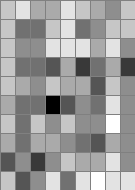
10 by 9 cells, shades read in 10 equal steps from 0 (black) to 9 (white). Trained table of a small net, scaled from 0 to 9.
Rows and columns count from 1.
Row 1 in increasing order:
5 6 6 6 7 7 7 8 8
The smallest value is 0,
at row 6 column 4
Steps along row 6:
down same down up up down up down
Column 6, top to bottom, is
7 4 8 2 6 5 5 4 6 8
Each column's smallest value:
3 3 2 0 3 2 3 5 2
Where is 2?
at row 4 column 6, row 4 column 9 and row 9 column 3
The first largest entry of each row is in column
2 5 4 1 1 8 8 1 8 7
